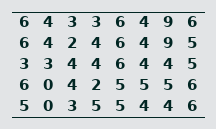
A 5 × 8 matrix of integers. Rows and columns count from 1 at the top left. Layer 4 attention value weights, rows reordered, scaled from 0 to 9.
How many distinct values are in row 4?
5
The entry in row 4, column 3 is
4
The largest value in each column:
6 4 4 5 6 5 9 6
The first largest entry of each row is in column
7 7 5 1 8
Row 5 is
5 0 3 5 5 4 4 6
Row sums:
41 40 33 33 32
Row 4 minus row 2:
0 -4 2 -2 -1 1 -4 1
